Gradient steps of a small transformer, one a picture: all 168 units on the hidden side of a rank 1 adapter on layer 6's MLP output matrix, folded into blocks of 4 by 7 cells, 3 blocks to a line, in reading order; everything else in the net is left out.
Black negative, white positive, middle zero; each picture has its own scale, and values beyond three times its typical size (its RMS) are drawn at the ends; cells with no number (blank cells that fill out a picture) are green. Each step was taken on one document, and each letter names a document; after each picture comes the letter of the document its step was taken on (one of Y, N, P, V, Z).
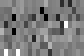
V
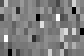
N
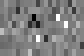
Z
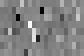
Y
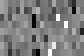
Z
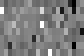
N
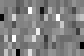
V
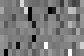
V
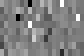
Y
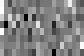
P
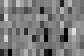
N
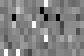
V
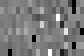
N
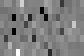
V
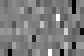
N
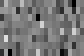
N
